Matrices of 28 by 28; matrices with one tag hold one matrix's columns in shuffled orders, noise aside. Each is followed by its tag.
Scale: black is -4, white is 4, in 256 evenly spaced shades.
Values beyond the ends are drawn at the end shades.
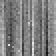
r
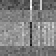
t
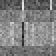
t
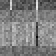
t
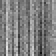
r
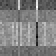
t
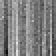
r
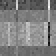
t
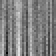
r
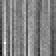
r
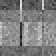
t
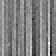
r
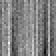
r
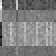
t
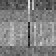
t
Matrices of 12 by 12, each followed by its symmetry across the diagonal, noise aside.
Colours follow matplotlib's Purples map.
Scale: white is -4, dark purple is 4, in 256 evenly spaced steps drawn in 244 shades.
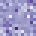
antisymmetric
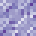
symmetric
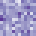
antisymmetric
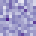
neither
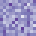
neither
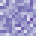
symmetric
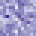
antisymmetric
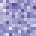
neither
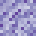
symmetric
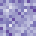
symmetric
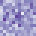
neither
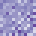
symmetric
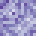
symmetric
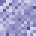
symmetric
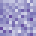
antisymmetric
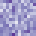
neither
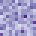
neither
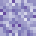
antisymmetric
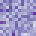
symmetric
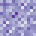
symmetric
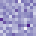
antisymmetric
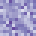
antisymmetric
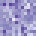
neither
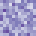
antisymmetric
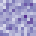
neither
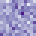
neither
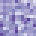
antisymmetric
